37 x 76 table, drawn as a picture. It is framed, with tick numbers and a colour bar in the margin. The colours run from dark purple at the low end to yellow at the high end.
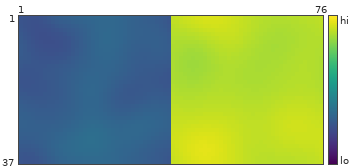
The table splits into one row of 2 panels. Panel 1,1: low, smooth, faint in contrast. Panel 1,2: very high, smooth, faint in contrast.
